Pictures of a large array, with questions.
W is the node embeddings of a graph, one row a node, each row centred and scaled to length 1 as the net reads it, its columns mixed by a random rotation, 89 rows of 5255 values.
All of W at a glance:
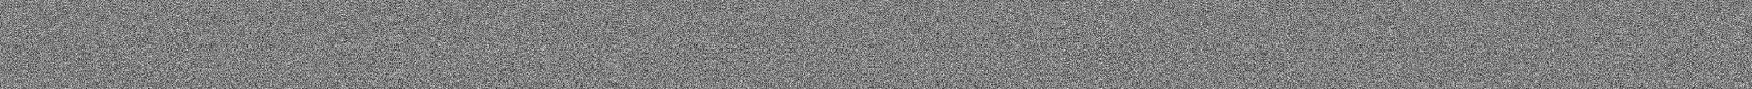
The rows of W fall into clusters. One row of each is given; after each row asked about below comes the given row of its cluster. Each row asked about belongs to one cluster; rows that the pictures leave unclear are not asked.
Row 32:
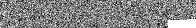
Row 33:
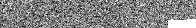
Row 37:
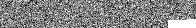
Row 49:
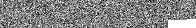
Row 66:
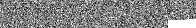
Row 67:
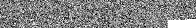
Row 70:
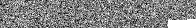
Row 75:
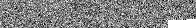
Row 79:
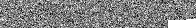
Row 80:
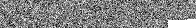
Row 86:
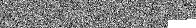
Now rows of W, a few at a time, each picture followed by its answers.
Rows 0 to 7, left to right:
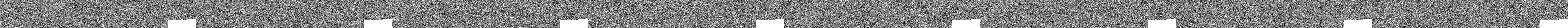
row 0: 75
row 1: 80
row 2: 79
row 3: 49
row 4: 70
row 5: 79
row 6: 67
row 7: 70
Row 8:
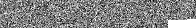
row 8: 49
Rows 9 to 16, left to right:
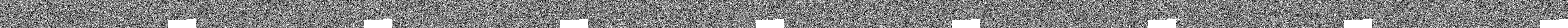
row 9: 79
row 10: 86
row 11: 49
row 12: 67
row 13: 66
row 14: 86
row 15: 79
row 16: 37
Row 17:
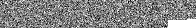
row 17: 86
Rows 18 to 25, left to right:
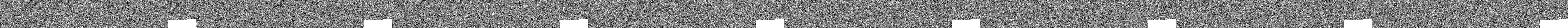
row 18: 37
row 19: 32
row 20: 37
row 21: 33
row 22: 49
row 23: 67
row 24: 49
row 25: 66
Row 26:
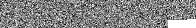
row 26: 32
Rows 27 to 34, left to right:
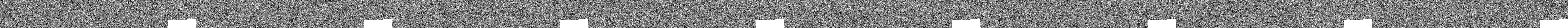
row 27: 86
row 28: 75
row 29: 79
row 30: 32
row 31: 79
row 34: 37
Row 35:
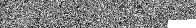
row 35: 70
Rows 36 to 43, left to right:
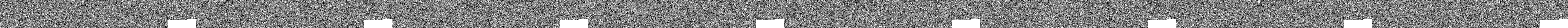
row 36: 32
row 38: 75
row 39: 80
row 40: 86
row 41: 37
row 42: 32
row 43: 86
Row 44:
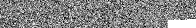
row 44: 67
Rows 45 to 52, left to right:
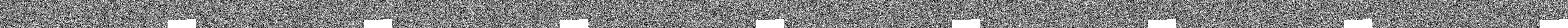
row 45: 67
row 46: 80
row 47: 67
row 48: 32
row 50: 49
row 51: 33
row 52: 32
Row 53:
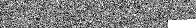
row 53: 70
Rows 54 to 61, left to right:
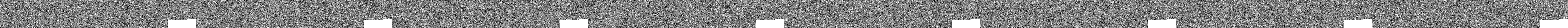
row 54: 66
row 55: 37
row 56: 67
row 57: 70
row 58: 49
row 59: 66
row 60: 67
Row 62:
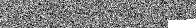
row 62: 79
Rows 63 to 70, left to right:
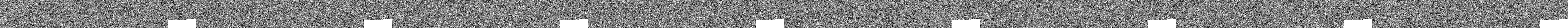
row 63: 79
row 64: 66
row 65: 37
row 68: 37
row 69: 70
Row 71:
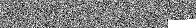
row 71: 66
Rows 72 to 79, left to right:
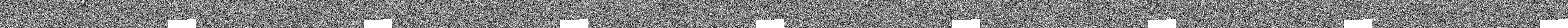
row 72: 32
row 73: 80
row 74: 80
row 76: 32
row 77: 37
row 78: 66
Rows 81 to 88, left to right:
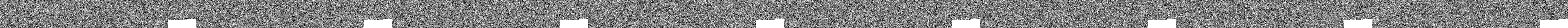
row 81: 80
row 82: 33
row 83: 86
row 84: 33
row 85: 86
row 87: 67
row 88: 79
